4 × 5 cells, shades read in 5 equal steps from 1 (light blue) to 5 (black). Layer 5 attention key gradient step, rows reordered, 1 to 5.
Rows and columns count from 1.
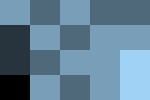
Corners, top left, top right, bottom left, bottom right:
2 3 5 1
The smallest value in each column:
2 2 2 2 1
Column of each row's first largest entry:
2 1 1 1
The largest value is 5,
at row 4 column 1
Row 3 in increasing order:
1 2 2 3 4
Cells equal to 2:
9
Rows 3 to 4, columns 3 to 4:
2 2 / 3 2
